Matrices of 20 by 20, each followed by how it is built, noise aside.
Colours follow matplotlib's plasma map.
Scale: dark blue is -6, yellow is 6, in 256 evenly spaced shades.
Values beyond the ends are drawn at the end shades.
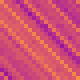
Toeplitz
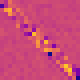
banded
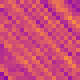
Toeplitz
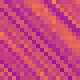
Toeplitz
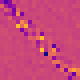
banded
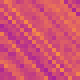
Toeplitz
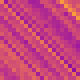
Toeplitz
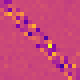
banded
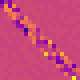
banded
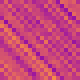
Toeplitz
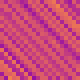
Toeplitz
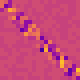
banded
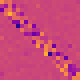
banded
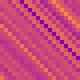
Toeplitz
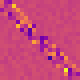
banded
